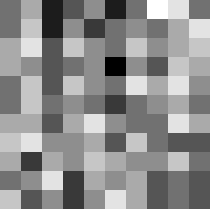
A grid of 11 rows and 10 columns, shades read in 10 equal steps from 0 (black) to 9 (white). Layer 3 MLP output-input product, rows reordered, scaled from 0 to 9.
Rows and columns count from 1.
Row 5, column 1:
4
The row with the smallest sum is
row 4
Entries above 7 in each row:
2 1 1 0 2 0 2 1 0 1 1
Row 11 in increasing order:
2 3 3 3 4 5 5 6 7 8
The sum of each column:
58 64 42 51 58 42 61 51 67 53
